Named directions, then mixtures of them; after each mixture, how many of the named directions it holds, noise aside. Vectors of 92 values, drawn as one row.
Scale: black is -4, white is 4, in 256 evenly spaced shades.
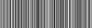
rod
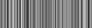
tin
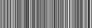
two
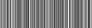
two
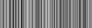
two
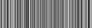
two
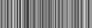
one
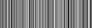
two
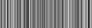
two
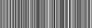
one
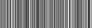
two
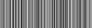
two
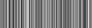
one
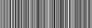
one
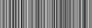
two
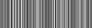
two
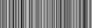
one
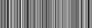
one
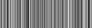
two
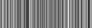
two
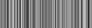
one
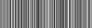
one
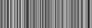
one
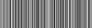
one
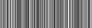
two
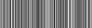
one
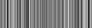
two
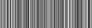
two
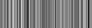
one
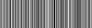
one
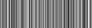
two
